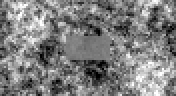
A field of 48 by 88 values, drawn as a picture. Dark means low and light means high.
Calmest part: centre. Stripes: none. Histogram: bell-shaped. Ninth with the highest average: bottom right. Odd patch: calmer, in the centre. Ninth with the lowest average: bottom middle. Grain: blotchy. Slope: none. Mirror symmetry: none.
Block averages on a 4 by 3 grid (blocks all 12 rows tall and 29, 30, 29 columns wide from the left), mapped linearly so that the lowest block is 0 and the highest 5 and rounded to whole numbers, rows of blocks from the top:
412 / 310 / 104 / 105
